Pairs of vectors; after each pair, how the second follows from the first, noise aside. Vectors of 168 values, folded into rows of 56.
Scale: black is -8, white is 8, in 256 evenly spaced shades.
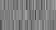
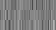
shuffled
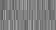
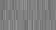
shrunk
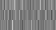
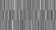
copied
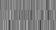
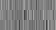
shuffled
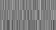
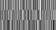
scaled up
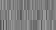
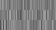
copied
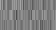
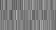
negated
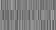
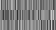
scaled up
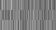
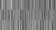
copied
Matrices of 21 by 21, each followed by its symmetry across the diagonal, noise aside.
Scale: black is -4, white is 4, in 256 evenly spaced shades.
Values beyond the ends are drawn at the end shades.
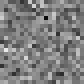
neither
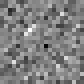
symmetric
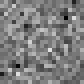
symmetric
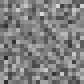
antisymmetric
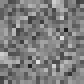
symmetric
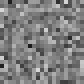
antisymmetric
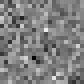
neither
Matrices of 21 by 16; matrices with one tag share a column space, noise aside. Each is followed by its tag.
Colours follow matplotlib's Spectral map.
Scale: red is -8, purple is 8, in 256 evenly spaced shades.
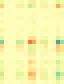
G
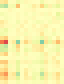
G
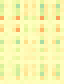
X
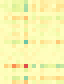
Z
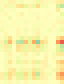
G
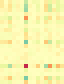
Z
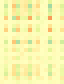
X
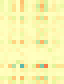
Z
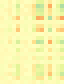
X
